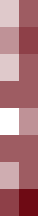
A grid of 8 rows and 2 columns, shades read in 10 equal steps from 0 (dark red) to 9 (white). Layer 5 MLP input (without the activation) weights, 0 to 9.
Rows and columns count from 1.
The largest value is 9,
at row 5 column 1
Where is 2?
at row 2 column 2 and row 8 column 1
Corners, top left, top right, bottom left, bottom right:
7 3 2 0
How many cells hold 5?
2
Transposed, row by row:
7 5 7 3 9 3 6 2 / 3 2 3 3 5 3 3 0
